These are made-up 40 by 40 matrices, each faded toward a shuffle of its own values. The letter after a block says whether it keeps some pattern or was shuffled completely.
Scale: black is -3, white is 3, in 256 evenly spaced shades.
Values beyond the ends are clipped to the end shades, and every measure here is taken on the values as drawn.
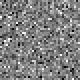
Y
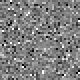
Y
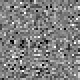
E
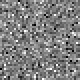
Y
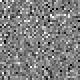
E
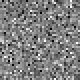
Y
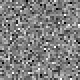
Y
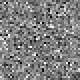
Y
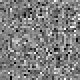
E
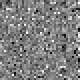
E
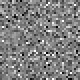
E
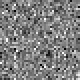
E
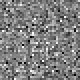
E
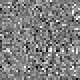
E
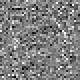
E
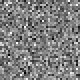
E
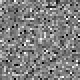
Y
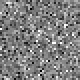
Y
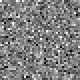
Y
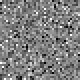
Y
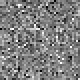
E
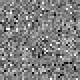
E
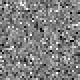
Y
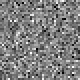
Y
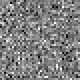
E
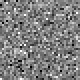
Y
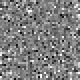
Y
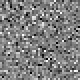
Y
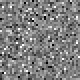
Y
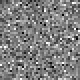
Y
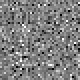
E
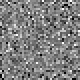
E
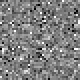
E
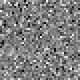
Y
